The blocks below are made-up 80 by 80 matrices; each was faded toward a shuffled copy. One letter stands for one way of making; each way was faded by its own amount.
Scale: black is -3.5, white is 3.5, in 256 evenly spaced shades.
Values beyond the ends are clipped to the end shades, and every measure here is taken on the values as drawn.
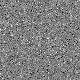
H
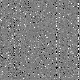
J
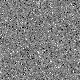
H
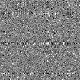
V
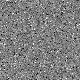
H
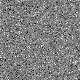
H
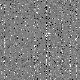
J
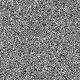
H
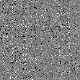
J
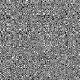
V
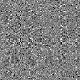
V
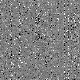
J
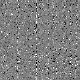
J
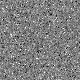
H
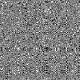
V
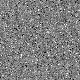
H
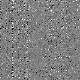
J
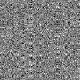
V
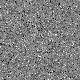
H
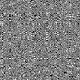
V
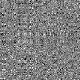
V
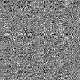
V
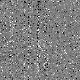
J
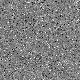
H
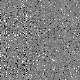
J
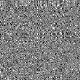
V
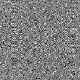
V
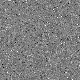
H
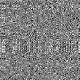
V
